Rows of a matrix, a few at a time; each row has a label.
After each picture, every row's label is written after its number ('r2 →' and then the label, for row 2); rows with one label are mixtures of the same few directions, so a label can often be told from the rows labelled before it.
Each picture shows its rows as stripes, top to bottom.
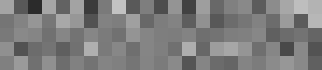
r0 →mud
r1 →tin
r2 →mud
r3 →tin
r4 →tin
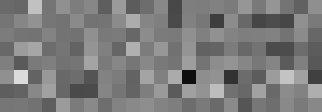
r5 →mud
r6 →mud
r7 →tin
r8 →mud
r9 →tin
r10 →tin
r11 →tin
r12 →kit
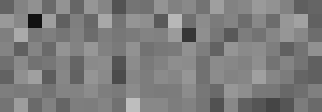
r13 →mud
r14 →mud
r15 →tin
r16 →tin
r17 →mud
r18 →mud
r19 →tin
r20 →mud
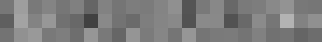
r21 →tin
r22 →tin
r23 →mud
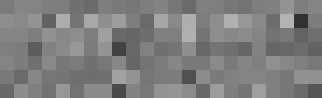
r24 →tin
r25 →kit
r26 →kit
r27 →kit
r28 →mud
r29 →kit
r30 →mud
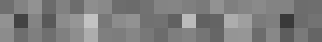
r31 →mud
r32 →tin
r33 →tin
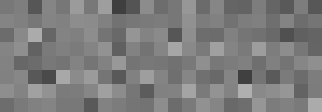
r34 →kit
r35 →kit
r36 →mud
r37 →mud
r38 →mud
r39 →kit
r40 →kit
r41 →tin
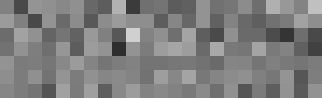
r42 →mud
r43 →mud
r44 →mud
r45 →mud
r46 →tin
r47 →kit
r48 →kit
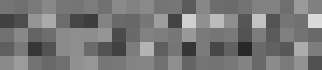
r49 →kit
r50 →tin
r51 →kit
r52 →kit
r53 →tin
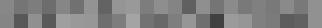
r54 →kit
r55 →tin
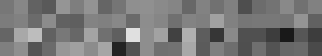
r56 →kit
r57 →tin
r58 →mud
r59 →kit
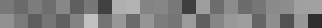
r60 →kit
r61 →tin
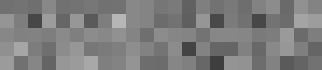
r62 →kit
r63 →mud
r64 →kit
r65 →tin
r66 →tin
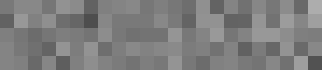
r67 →tin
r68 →tin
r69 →mud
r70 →kit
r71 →tin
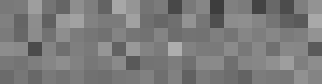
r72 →mud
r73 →tin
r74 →mud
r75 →mud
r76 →mud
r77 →kit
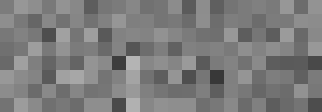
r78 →tin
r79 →mud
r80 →kit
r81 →mud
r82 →mud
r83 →tin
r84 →mud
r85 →mud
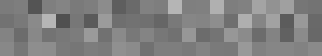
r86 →mud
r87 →kit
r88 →tin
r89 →kit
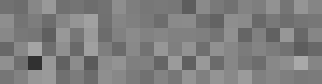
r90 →kit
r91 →tin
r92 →kit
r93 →mud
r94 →mud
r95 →kit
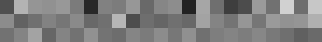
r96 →tin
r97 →mud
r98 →mud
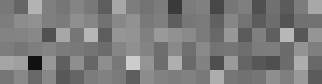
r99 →mud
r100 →mud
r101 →kit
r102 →kit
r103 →mud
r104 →tin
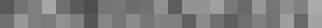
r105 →tin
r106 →tin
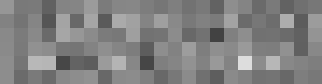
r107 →tin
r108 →kit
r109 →tin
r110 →kit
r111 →kit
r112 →tin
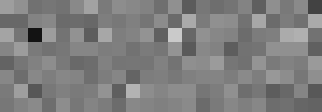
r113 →tin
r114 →tin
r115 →mud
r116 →tin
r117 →tin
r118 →mud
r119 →mud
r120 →mud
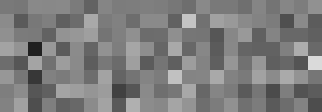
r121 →tin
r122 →tin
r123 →tin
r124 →mud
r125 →tin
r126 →mud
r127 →kit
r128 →mud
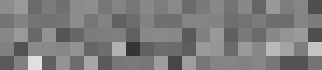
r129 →tin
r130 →kit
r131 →tin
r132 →mud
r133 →mud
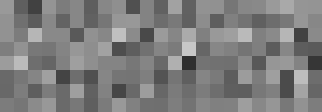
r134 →mud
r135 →mud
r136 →kit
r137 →kit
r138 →tin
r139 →kit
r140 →kit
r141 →kit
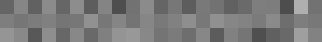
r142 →kit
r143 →tin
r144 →mud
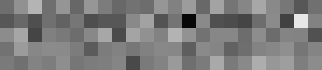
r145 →mud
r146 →kit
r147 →mud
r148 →tin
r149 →mud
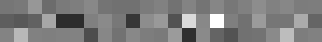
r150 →mud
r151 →tin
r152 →tin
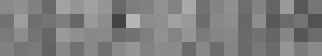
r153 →kit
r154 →mud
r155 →kit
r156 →kit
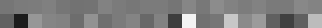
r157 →tin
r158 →tin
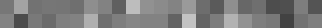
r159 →mud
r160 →tin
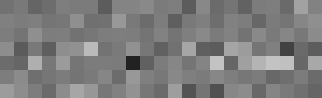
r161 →kit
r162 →mud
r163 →tin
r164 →tin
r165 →mud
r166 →mud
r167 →tin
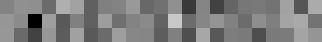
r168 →tin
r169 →mud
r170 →mud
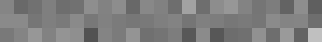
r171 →tin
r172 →tin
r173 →tin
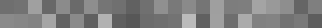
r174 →mud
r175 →kit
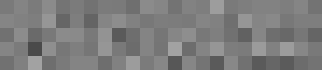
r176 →tin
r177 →kit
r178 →kit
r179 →mud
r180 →mud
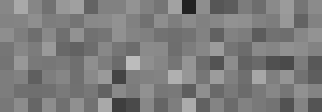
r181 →tin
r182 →kit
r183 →mud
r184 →tin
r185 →mud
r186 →mud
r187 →kit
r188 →kit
